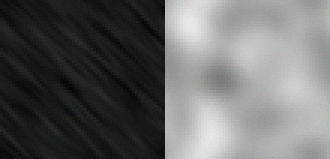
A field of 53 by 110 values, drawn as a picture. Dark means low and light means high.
The table splits into one row of 2 panels. Panel 1,1: very low, slanting down to the right, faint in contrast. Panel 1,2: high, smooth.
